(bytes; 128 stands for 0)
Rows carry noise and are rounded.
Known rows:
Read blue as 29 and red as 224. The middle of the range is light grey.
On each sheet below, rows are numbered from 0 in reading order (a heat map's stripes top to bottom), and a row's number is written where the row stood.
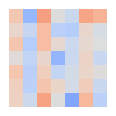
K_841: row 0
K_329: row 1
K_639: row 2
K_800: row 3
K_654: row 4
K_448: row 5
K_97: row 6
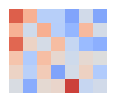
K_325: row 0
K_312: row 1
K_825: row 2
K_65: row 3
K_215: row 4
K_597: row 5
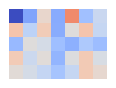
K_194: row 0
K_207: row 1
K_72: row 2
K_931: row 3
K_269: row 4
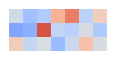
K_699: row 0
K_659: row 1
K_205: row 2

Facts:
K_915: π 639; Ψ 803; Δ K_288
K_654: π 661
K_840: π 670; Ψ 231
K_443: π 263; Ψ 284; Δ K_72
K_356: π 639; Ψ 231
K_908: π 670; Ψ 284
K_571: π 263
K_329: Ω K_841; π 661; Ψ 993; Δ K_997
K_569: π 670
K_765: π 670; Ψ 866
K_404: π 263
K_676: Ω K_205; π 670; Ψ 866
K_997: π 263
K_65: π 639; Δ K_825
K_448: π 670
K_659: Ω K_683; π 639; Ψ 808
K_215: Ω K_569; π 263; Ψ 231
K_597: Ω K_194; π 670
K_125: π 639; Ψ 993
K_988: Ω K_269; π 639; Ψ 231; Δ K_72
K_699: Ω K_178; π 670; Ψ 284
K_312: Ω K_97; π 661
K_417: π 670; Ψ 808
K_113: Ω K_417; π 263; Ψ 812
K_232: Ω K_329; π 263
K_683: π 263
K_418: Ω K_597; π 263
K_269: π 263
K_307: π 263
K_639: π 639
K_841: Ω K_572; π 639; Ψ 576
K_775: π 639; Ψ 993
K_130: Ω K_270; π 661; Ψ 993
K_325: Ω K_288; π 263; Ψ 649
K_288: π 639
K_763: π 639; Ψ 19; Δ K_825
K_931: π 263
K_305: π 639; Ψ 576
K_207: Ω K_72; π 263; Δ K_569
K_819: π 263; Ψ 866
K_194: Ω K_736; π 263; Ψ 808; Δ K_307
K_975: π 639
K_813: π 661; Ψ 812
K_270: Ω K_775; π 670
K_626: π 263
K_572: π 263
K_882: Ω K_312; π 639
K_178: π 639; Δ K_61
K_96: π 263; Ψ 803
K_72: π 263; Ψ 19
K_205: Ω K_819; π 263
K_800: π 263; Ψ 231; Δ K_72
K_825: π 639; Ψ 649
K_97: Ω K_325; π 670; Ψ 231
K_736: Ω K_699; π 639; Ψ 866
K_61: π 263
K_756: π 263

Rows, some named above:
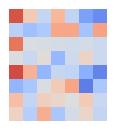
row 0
K_915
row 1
K_178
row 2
K_813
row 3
K_800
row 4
K_96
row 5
K_736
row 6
K_908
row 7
K_130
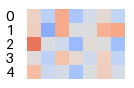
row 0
K_130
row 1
K_305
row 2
K_113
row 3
K_840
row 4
K_443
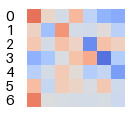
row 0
K_825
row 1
K_988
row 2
K_288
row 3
K_736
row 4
K_765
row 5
K_908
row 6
K_813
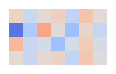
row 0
K_569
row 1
K_417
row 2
K_443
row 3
K_569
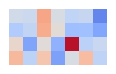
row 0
K_676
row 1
K_763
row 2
K_418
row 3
K_232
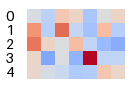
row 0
K_775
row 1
K_882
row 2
K_825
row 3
K_418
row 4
K_572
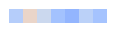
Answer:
K_819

